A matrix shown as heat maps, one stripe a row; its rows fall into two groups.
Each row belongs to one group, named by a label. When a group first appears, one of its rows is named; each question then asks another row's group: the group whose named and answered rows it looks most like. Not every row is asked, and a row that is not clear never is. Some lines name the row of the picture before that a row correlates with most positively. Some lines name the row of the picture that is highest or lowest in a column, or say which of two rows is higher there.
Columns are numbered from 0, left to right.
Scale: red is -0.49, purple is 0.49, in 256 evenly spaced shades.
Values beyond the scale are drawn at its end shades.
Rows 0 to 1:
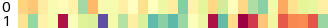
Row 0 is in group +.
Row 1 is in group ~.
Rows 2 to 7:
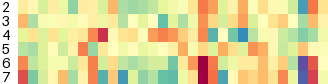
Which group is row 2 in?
~
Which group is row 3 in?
~
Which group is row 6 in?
~
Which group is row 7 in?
~
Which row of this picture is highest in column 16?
3
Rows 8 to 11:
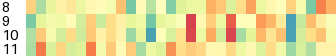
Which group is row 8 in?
~
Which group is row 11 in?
~
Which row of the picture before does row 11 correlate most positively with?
4
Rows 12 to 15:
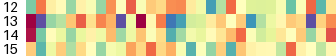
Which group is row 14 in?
~
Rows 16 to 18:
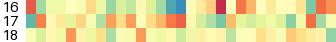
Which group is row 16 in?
~
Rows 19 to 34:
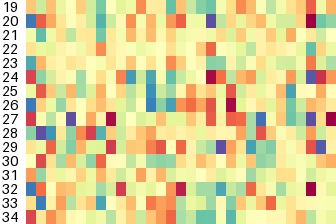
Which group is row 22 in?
~
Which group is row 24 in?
~
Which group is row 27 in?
~
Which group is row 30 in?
+
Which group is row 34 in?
+
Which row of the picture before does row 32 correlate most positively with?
17
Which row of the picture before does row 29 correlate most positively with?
17
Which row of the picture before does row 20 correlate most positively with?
17
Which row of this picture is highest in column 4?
27
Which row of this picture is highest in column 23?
27
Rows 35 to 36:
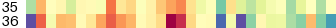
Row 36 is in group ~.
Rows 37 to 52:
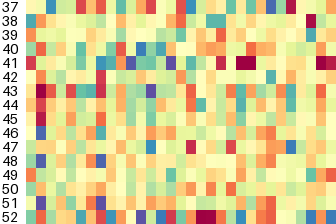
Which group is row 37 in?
+
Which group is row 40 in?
~
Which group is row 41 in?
~
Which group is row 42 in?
+
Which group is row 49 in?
~
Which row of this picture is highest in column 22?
37
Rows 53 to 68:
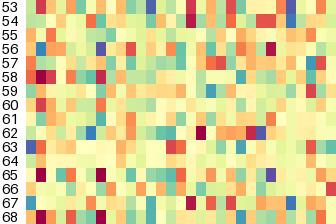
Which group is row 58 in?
+
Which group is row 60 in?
+
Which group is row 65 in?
+
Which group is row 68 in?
+
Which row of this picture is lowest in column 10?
56
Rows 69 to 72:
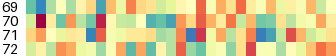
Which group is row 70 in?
+
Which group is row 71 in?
+
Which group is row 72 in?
~
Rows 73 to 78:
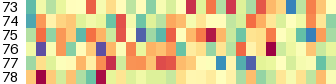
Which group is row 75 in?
~
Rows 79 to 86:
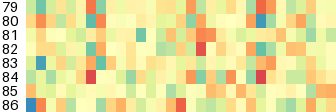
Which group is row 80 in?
+
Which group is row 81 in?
~
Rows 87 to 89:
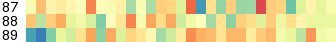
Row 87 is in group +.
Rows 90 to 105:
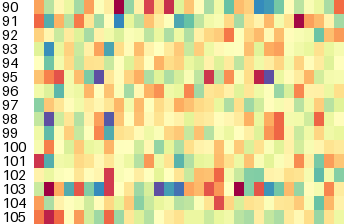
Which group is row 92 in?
~
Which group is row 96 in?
+
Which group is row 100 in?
+
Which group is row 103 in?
+
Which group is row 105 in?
+
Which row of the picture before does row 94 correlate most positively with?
88
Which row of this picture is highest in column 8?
91
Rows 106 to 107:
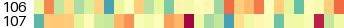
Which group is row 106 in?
~
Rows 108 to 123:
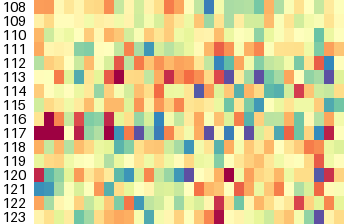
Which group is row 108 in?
+
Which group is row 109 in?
+
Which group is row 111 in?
~
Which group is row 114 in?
+
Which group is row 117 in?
+
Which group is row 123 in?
~
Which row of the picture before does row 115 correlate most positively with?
107
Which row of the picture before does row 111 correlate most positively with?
106
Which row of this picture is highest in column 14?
120
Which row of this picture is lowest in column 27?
118
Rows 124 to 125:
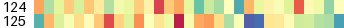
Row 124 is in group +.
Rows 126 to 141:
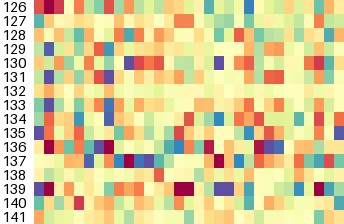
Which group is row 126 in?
+
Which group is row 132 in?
+
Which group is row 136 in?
+
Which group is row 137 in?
~
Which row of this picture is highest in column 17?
126
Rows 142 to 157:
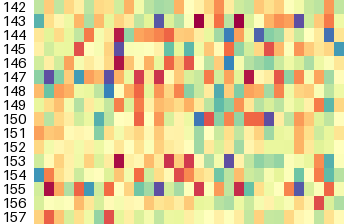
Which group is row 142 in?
~
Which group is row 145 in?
~
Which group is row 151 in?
+
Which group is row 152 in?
+
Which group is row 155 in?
+
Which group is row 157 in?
+
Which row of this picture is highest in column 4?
147
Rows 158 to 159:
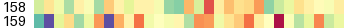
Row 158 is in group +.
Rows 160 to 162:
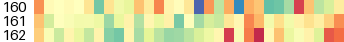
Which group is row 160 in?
+
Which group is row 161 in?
~
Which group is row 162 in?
~
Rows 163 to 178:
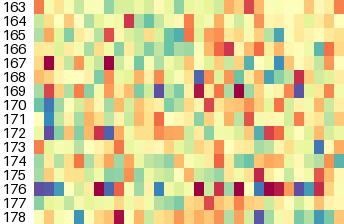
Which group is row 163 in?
~
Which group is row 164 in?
~
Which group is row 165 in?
+
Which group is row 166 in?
~
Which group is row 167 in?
+
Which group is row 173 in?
~
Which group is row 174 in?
~
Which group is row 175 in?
~
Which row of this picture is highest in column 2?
176
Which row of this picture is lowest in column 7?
167
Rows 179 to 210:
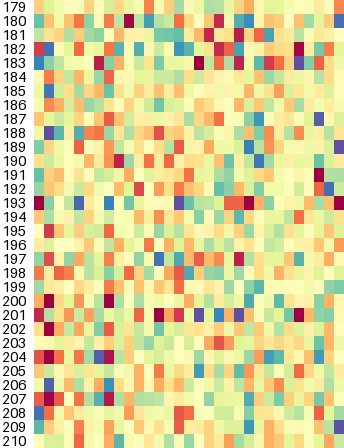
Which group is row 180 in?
~
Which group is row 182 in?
~
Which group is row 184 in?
+
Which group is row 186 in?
+
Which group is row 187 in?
~
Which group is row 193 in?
~
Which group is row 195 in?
+
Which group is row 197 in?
+
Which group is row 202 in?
+
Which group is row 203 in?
~
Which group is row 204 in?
+
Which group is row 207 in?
+
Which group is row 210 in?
~
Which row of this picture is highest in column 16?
201
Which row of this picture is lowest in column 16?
183
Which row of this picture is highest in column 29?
192
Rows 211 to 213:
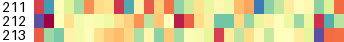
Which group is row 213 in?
~
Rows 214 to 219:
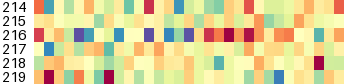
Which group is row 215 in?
+
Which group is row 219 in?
+
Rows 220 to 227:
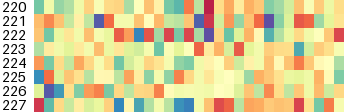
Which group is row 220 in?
+
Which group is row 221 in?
+
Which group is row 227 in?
~
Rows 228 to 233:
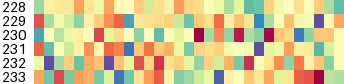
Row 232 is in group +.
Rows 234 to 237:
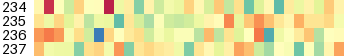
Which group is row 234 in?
+
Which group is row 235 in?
~
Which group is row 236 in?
+
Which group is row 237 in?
~
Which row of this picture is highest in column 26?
237
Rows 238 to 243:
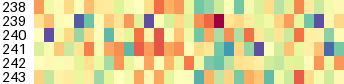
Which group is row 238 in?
+
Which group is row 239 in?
~
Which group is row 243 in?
+
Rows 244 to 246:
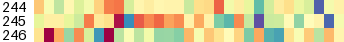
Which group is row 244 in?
~
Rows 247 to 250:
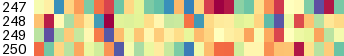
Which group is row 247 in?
~
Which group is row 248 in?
+
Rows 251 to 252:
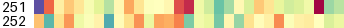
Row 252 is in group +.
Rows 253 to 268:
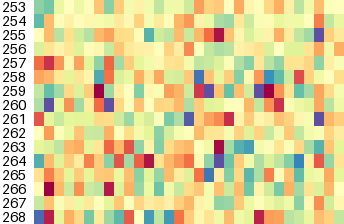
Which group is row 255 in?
~
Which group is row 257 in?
+
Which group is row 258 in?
+
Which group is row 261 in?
~
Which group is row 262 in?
+
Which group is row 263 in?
~
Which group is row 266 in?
+
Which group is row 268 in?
~
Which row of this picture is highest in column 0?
268
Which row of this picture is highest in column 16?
258
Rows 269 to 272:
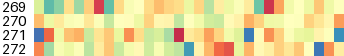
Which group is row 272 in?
~
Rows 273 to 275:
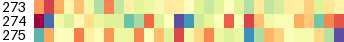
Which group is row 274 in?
~
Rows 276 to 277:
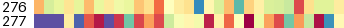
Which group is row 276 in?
+
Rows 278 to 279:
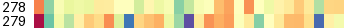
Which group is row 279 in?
~
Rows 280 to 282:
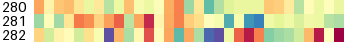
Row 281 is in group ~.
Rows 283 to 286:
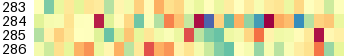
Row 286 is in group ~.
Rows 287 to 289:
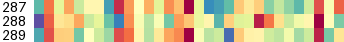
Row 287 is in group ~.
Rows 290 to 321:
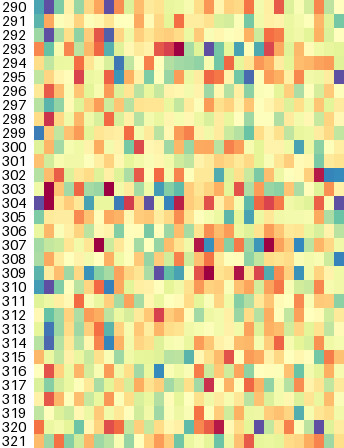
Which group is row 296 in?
+
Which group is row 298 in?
+
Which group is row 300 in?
~
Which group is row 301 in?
~
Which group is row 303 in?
+
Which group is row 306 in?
~
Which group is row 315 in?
~
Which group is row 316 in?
+
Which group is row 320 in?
~
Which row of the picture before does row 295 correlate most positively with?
288
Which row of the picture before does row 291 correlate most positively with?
288
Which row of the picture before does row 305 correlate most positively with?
289
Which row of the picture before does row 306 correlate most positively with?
288
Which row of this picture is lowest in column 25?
320
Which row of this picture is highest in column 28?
320
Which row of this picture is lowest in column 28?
302
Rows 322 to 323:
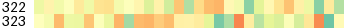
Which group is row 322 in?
~
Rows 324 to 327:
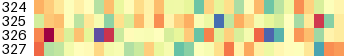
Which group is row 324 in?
+
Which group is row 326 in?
+
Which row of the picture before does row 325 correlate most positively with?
323
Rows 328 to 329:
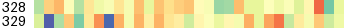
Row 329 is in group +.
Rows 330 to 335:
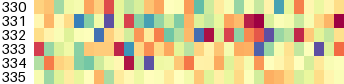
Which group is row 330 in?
+
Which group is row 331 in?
~
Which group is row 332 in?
+
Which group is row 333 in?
~
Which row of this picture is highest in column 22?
333
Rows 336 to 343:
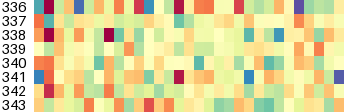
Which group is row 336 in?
~
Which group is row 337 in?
~
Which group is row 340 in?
+
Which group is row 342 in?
+
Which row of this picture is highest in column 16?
340
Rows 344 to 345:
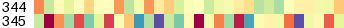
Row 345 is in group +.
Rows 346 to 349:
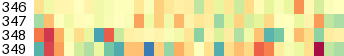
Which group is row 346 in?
+
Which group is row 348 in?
+
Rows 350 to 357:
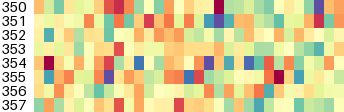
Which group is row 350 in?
~
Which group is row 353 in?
~
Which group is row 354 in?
+
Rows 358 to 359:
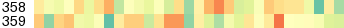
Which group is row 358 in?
~
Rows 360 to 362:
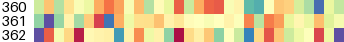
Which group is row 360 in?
~
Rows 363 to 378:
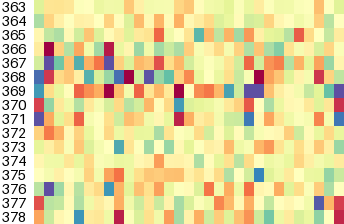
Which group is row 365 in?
+
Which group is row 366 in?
+
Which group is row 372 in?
+
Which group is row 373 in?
~
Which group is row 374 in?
+
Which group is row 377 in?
~
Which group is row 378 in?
~
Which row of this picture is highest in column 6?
366
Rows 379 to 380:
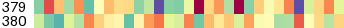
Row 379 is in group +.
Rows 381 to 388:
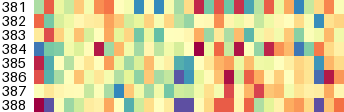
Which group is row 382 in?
~
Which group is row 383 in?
+
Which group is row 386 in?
~
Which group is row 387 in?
~
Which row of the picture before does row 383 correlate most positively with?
379
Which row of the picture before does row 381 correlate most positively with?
379
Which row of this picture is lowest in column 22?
387
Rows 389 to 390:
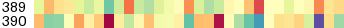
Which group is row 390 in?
~
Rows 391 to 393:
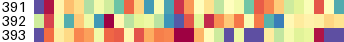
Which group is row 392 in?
+
